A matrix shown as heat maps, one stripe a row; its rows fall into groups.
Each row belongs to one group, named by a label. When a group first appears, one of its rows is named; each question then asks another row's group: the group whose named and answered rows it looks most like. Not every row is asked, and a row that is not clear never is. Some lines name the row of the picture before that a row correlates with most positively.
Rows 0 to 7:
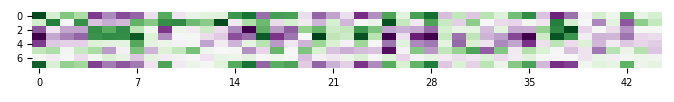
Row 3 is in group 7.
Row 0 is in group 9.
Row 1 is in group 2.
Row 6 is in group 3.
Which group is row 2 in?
7
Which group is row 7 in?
9
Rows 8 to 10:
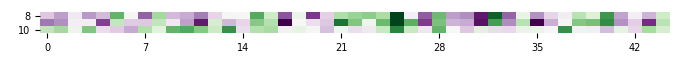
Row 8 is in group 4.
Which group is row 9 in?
4
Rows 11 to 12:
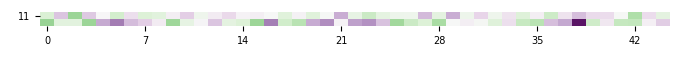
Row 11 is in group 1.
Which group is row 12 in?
9
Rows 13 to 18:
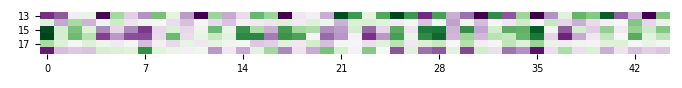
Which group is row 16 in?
9
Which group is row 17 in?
9
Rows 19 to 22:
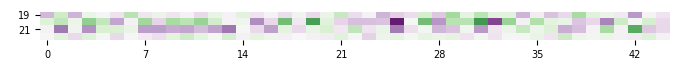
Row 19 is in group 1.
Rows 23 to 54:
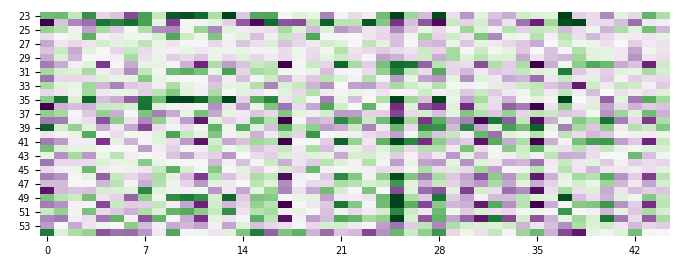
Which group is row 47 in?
4
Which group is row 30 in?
4
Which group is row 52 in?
4
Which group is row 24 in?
7
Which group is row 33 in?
9
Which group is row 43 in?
1
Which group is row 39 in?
9
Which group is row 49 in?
2
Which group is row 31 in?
2
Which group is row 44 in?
7
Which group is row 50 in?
4
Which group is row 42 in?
9
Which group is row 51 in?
2
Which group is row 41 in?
4
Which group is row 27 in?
7
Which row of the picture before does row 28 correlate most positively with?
19
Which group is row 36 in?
7
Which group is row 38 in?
4
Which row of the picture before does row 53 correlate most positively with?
19
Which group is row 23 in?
2
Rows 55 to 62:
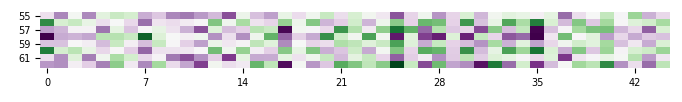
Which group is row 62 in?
4
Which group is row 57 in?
4
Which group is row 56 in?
9
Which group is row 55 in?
1
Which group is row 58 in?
7
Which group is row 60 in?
9
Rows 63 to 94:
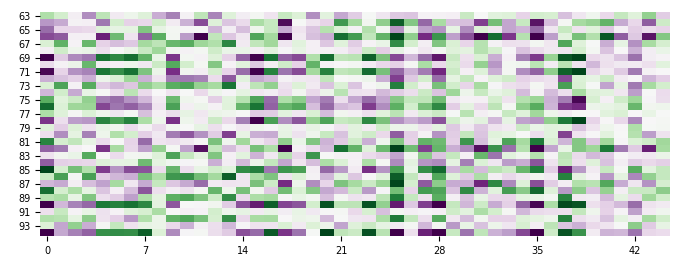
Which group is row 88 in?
9
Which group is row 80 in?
1
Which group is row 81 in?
9
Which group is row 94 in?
7
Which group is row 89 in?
2
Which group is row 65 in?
7
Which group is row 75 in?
9
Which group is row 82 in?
4
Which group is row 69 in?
7
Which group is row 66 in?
4
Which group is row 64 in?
4
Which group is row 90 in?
7
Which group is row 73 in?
2
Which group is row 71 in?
7
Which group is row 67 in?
2
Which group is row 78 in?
7
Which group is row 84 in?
7
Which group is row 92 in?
2
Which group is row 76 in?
9
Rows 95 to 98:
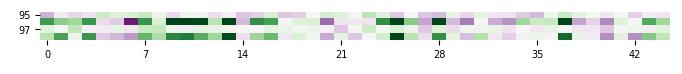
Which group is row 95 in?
7
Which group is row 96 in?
2
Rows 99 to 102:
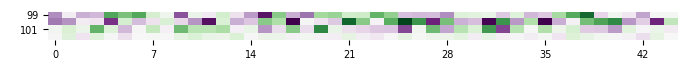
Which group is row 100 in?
4
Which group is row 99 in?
7
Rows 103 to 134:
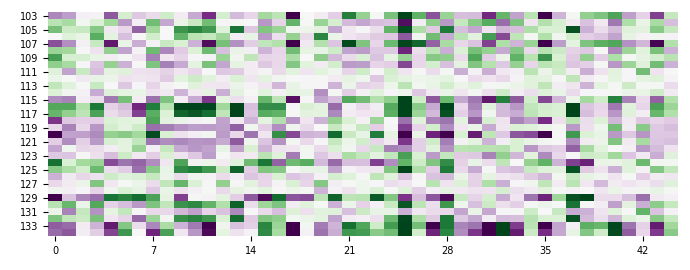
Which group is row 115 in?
4
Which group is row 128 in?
3
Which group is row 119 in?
1
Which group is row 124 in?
9
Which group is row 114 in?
3
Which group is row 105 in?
2
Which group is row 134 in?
4
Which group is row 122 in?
1
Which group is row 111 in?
1
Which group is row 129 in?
7
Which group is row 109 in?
9
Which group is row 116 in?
2
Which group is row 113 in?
9
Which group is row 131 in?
1
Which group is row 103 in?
4
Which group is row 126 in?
7
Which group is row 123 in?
4
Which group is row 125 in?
2
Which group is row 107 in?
4
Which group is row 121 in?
1
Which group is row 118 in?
7
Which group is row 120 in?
7
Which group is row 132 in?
2
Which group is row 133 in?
4
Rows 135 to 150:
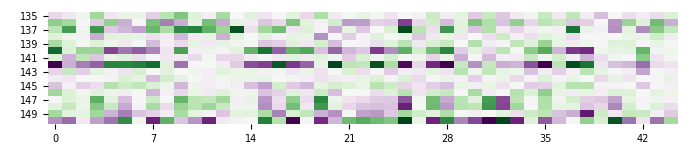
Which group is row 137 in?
2
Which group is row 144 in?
3
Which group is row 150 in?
4
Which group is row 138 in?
3
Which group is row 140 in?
9
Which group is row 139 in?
9
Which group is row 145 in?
7
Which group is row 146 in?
9
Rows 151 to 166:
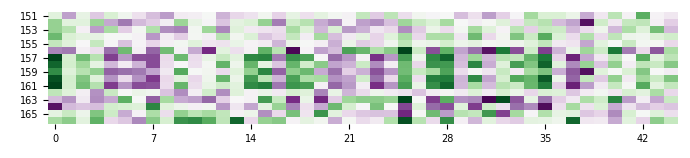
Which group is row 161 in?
9
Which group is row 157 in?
9
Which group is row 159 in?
9
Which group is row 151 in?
1
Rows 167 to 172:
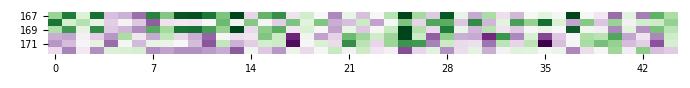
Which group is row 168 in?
9
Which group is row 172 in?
1
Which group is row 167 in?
2
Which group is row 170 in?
4
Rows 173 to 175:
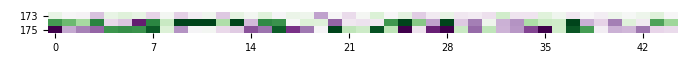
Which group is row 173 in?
3
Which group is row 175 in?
7
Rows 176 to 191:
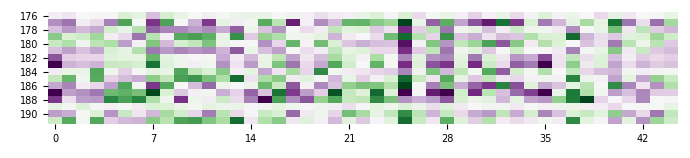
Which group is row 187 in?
7
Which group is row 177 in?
4
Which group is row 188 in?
7
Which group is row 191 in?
2
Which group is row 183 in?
7
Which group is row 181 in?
1
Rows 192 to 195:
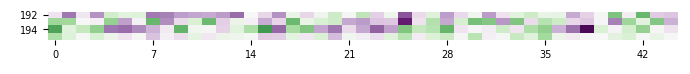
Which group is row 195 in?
9
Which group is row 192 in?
1
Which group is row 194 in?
9
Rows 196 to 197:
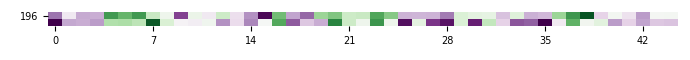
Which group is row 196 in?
7
